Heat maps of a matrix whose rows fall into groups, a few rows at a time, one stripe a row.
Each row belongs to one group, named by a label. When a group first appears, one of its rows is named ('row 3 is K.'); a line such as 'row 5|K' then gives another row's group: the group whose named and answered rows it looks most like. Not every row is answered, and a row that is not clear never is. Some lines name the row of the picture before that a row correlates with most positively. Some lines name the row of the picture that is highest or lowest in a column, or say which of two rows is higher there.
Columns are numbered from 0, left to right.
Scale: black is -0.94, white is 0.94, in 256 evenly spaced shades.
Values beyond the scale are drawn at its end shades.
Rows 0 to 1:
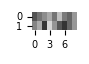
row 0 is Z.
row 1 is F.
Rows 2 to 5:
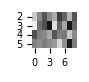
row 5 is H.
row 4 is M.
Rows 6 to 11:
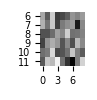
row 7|H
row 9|M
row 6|H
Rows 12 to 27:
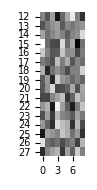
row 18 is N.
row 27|M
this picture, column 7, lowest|15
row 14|N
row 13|M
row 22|F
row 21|N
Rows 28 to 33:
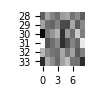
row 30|M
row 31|N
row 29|N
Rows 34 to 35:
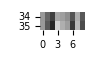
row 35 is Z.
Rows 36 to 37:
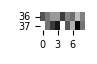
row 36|M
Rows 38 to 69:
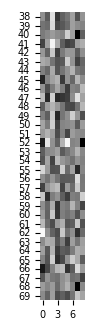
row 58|N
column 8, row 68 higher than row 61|Yes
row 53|M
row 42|H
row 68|H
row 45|M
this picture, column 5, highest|52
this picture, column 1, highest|52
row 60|H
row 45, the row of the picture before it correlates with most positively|36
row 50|H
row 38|H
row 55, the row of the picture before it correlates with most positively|37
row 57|M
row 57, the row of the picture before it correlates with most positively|36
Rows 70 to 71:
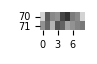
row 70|N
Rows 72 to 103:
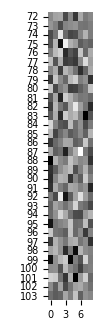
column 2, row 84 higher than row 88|No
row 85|N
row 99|M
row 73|F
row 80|N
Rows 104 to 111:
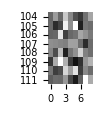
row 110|Z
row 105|Z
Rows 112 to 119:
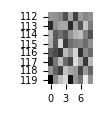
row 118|Z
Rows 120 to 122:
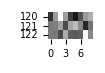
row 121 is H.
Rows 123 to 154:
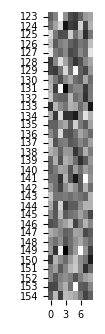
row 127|N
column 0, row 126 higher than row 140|Yes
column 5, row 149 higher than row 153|No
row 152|N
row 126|N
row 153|Z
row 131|H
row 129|Z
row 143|N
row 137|N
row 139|F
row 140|M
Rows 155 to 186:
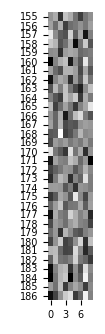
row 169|M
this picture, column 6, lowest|163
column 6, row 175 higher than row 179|Yes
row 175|Z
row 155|F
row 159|F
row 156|H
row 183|M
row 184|M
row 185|H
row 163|F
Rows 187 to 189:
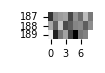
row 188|H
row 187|M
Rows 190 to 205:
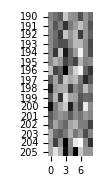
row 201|M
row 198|M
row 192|Z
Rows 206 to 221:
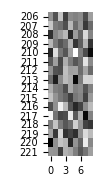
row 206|H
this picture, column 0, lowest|220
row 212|Z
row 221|F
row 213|N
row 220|M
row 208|M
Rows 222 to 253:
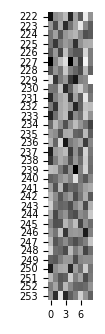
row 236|H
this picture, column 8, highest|229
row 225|N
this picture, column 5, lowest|239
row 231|M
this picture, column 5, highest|240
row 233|M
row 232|N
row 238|M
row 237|M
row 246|H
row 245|Z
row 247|N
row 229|N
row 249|N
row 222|M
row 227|M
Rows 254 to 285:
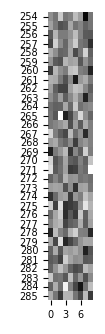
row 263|H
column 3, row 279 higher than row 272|No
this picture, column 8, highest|271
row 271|N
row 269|M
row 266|M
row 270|N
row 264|Z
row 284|F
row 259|Z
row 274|M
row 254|H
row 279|H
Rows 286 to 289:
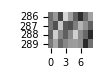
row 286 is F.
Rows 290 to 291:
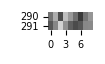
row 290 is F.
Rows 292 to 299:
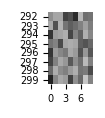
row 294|M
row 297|M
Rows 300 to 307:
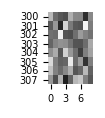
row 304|F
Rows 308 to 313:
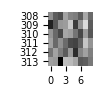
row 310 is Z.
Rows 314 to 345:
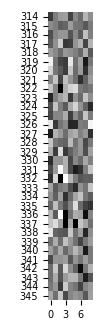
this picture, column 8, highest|326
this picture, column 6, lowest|342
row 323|M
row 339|F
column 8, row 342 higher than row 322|Yes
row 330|M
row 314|M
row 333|N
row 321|F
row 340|H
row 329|H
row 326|N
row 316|M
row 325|M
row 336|H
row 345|H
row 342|F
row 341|M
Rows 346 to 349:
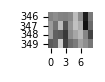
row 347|H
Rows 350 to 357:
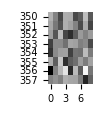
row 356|M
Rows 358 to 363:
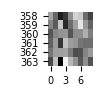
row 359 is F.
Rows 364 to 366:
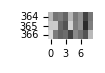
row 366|N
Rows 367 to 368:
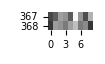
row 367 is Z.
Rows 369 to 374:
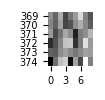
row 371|N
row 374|M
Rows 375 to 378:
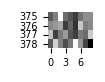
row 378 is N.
